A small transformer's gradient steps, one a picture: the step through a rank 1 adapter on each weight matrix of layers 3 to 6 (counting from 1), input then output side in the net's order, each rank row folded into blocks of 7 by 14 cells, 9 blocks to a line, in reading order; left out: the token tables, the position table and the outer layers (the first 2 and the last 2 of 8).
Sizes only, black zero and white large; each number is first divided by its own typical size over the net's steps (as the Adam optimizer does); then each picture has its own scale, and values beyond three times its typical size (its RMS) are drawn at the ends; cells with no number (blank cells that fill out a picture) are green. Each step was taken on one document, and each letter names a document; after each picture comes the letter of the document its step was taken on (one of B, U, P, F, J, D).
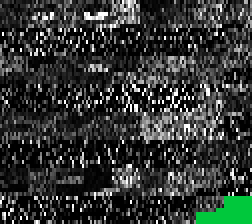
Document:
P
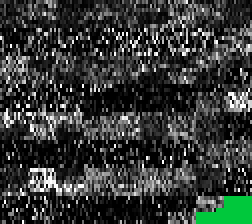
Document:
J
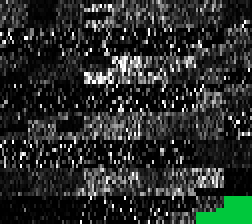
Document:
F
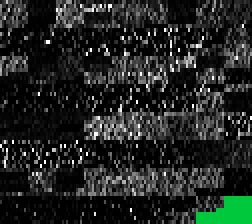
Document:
F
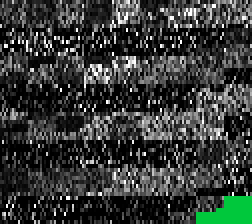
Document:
P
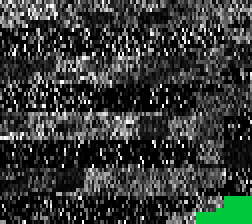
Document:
J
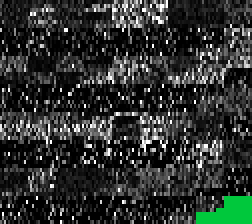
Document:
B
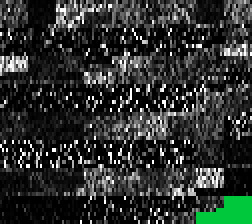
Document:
F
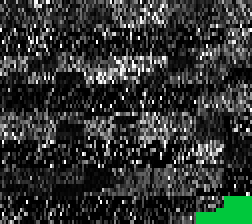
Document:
B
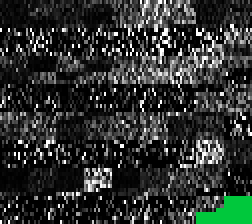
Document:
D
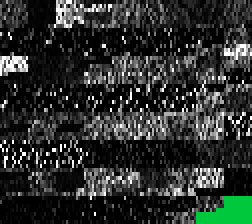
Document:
F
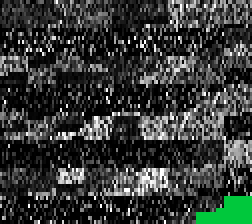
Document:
P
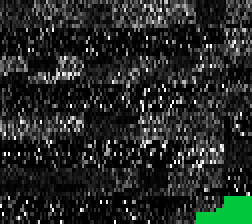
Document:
B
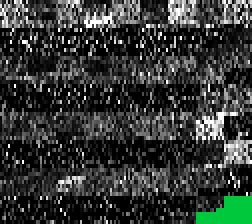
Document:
P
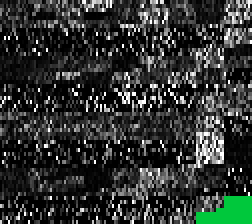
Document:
D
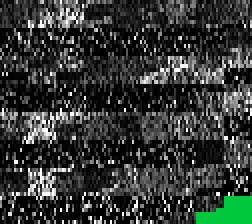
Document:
P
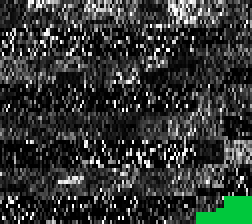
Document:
P
